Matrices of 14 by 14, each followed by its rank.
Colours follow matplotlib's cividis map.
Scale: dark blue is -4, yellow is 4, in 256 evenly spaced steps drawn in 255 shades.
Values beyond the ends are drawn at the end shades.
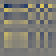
one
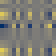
one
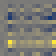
two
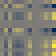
one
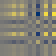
one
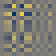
one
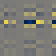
one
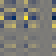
one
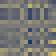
two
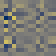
two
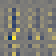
two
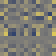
two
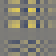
one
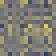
two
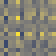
two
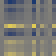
one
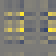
one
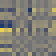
two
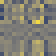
two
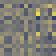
two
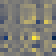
two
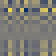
one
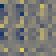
two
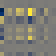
one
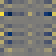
one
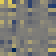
two
